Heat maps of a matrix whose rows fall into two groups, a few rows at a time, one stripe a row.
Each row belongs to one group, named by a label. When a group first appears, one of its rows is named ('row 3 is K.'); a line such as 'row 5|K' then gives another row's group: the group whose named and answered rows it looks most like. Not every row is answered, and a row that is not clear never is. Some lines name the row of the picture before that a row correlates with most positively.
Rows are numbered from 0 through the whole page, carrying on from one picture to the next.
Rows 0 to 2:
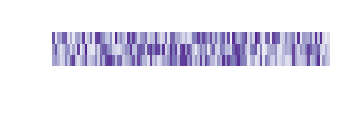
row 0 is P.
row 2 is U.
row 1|U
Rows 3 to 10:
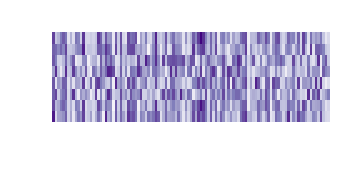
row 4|P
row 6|U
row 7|P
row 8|U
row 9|P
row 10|P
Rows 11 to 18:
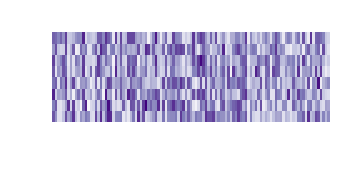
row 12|U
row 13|P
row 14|P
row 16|P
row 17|U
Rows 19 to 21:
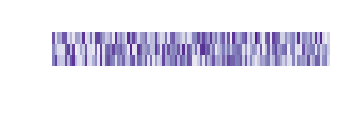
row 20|U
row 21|U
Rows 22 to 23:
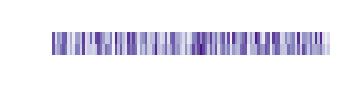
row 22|P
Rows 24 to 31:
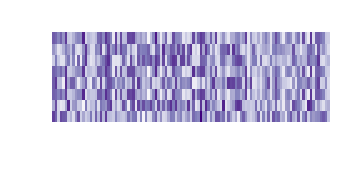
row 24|P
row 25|U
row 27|P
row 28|U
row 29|P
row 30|U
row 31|P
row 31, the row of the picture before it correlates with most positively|23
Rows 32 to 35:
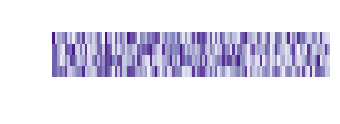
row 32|P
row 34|U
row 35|P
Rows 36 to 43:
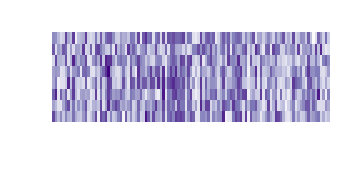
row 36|U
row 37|P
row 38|U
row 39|U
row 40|U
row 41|U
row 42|U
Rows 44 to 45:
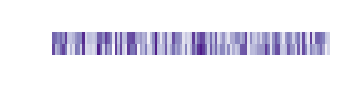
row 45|P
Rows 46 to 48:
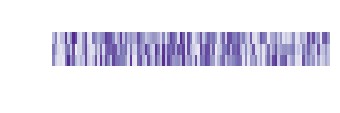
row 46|U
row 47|U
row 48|U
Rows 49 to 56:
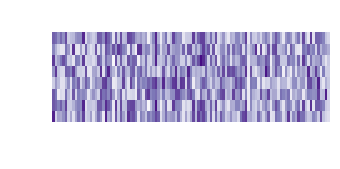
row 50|U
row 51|P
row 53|U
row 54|U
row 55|P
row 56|P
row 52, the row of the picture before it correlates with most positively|46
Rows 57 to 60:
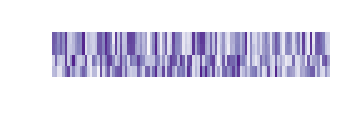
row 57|P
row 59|U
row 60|U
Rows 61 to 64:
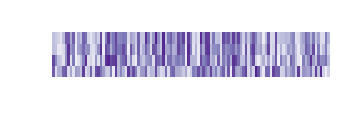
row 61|U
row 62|U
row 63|U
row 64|P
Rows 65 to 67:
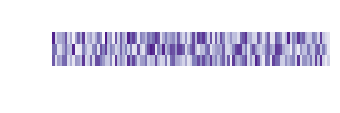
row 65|P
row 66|U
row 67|P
